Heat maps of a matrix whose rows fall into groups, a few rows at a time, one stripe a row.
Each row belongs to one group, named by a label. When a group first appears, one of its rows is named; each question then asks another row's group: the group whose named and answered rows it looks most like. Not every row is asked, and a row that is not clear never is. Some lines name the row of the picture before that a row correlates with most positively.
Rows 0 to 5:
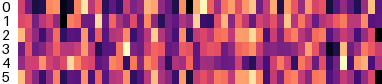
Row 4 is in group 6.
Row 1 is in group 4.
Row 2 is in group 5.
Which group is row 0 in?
5
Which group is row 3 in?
5
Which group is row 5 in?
5
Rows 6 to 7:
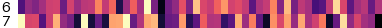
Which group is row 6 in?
4
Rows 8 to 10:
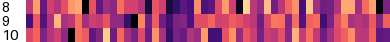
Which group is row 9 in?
4
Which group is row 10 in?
4
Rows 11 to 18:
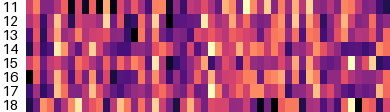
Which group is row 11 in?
4
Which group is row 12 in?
4
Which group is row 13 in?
4
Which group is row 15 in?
4
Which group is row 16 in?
4
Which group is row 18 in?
6
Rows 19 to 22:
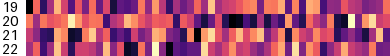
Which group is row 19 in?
4
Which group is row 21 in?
5
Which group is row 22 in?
4
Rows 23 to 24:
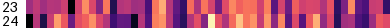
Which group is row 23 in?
5
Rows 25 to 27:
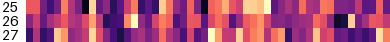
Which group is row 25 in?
5
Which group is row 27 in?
5
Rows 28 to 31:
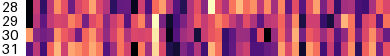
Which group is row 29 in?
4
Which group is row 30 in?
6
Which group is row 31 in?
6
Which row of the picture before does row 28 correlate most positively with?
27
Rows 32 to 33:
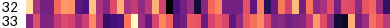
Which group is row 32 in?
6
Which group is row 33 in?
5
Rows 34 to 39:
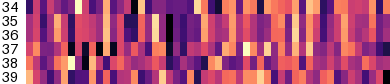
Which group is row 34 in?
4
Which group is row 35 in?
4
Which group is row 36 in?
4
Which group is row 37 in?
4
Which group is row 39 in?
5
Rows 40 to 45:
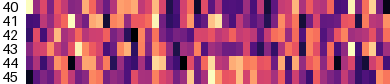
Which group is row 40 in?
6
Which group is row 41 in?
6
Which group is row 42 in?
4
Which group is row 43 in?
6
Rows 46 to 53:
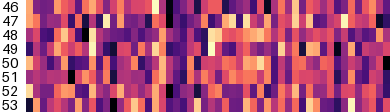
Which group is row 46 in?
6
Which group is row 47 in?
4
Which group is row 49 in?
6
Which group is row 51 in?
5
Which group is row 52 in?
6
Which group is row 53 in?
4
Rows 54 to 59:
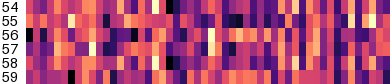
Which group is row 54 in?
6
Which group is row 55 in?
6
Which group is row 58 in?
6
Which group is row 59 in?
5
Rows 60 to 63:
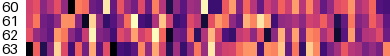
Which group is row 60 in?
4
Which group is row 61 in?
5
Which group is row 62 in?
6
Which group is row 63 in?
4
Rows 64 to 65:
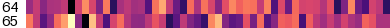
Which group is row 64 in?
5
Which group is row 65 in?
6
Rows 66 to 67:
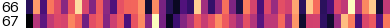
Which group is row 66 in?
4
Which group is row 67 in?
4
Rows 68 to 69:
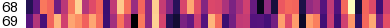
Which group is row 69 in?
6
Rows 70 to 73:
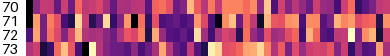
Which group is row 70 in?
5
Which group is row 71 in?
4
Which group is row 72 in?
4
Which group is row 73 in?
5
